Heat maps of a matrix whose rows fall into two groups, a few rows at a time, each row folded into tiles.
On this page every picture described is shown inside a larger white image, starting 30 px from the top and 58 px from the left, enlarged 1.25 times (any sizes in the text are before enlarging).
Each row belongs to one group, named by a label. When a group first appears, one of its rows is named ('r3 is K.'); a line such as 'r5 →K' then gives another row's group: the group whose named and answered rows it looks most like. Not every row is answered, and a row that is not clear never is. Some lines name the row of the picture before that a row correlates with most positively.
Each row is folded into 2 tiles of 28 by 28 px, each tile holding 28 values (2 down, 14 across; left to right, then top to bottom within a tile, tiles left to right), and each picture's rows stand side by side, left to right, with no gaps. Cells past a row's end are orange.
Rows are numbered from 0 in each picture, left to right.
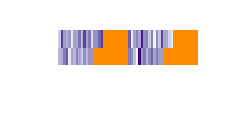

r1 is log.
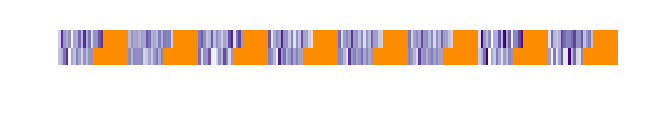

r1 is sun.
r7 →sun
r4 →log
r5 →log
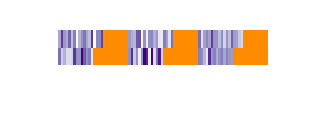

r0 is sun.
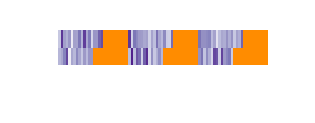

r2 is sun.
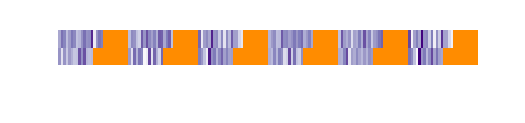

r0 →sun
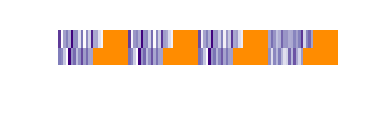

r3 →sun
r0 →log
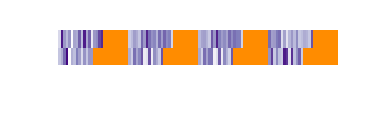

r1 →sun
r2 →sun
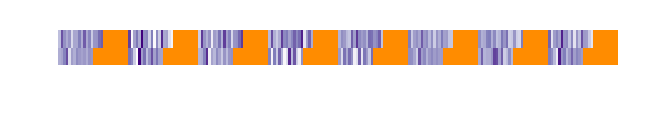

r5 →log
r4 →sun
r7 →log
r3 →sun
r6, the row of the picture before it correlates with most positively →3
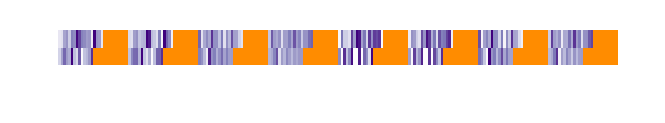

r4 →sun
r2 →log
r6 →log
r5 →sun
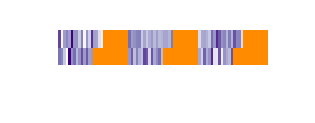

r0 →log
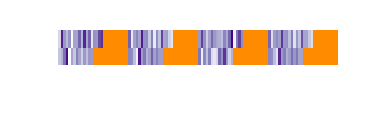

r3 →log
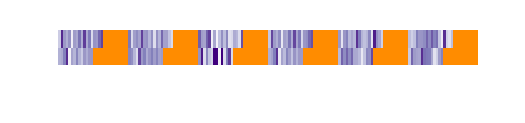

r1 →log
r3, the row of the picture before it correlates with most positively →0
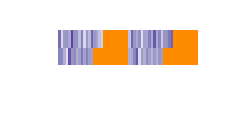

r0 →log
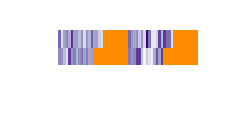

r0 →log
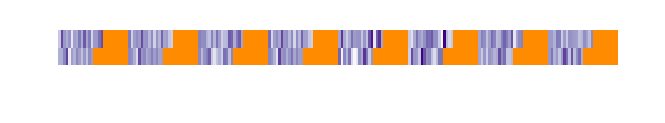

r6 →sun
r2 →sun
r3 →log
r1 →log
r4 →sun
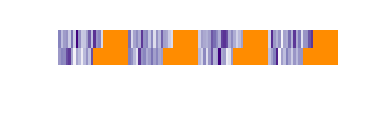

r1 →log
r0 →sun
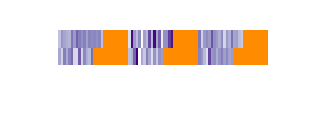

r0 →sun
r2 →log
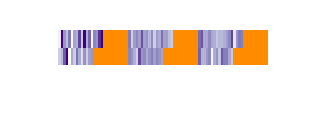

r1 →log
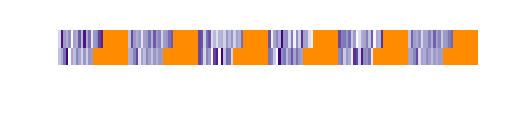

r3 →log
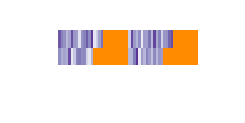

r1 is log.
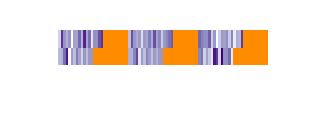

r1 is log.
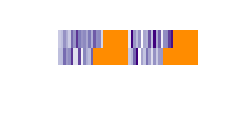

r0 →sun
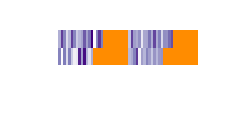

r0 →sun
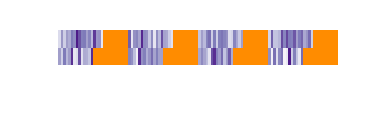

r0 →sun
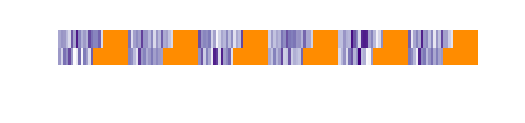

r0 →sun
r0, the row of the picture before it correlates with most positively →3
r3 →sun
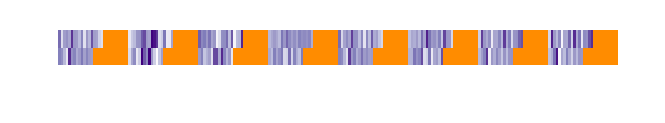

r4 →log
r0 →log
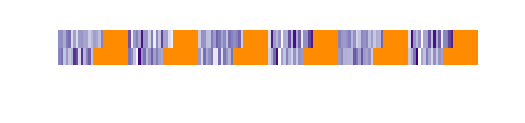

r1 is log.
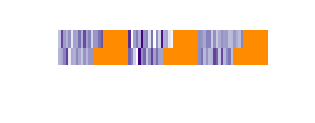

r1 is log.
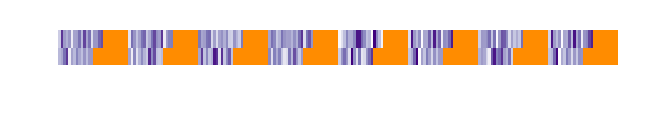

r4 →sun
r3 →sun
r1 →sun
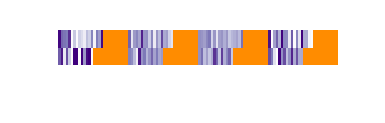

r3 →log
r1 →log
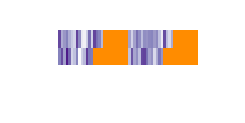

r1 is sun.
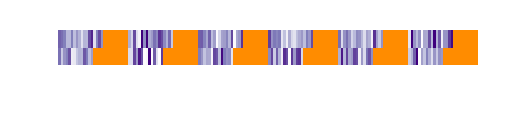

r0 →sun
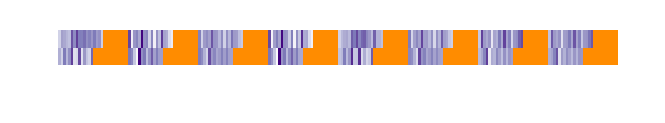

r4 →sun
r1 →log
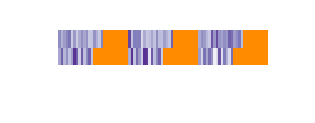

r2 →sun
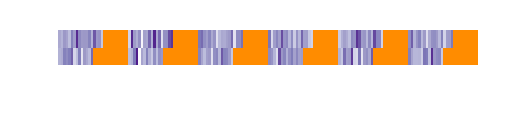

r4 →sun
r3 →log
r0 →sun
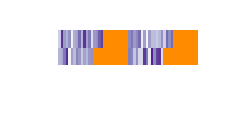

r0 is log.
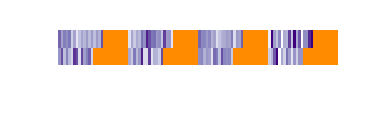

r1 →sun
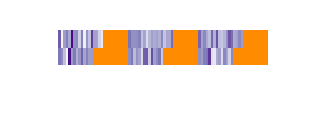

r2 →sun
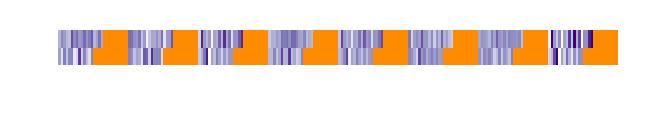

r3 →sun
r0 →sun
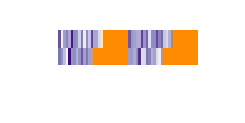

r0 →log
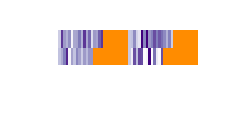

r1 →sun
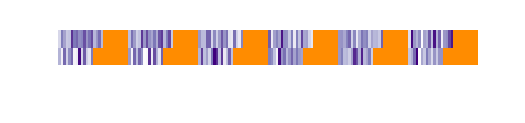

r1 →sun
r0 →sun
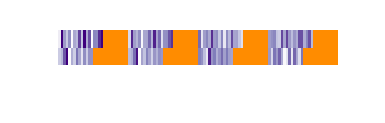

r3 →sun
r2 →log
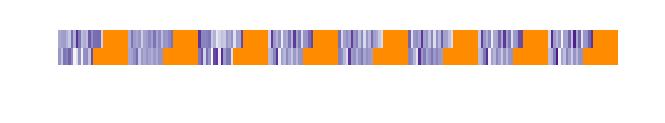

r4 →log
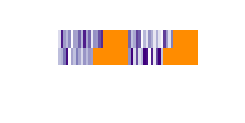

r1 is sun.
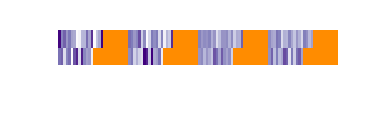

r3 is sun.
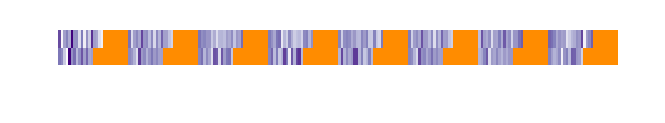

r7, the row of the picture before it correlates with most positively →0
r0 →log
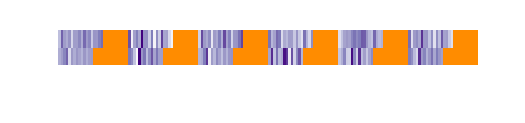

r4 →sun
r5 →log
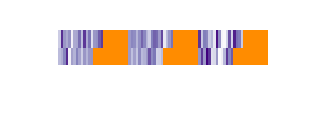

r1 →sun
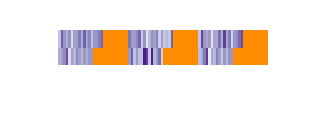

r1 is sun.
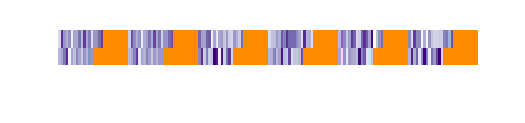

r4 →sun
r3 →sun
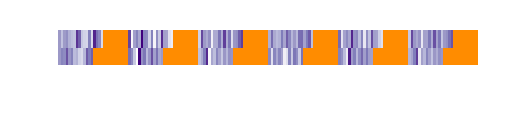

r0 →sun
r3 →sun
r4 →log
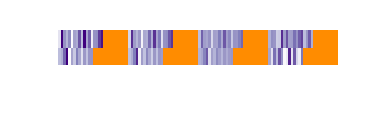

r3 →sun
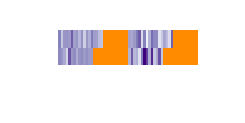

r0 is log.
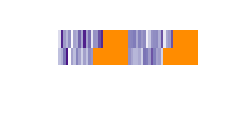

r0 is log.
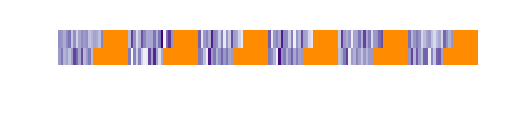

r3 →log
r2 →log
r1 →sun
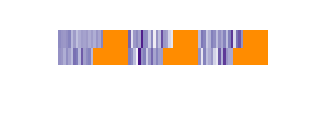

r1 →log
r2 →sun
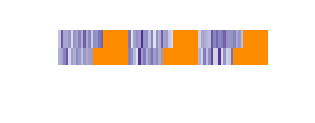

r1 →log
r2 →sun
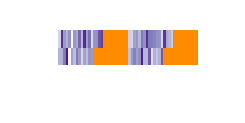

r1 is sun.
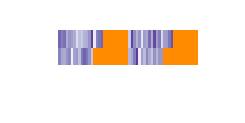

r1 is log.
